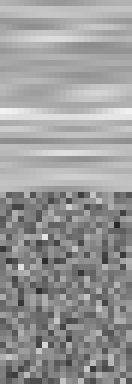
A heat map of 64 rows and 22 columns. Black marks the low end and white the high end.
The table splits into 2 rows of 1 panel. Panel 1,1: high, streaked across. Panel 2,1: middling, fine-grained, strong in contrast.
